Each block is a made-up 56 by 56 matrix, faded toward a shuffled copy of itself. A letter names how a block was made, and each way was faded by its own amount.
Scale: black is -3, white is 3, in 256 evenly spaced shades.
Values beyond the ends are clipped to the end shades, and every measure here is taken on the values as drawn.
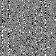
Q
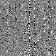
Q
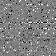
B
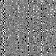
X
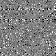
B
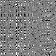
X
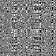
X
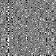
X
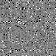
B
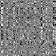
X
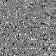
B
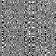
X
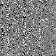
Q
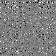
B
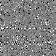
B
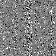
Q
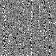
Q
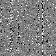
Q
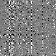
X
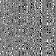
X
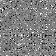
B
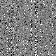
Q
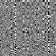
X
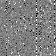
Q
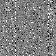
Q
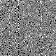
Q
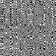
X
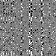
X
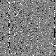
Q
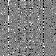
X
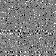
B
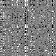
X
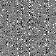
Q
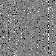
Q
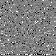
B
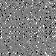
B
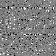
B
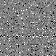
B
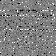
B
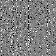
Q
